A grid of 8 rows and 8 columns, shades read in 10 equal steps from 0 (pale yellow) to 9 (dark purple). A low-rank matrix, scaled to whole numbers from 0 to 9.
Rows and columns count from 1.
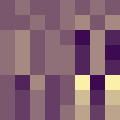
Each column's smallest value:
5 4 4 5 5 0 4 0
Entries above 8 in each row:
0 0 1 1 0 1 0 0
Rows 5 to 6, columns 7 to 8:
4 8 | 9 0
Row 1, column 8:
6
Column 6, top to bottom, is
6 4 9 8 8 0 2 3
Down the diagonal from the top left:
6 6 6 5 5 0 8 3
